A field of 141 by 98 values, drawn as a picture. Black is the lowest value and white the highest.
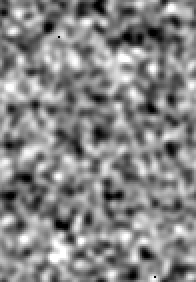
No overall slope runs across the table. There is no seam. The field is mottled with small blotches. There are two isolated cells, each far lower than the cells round it. The values follow a bell shape.
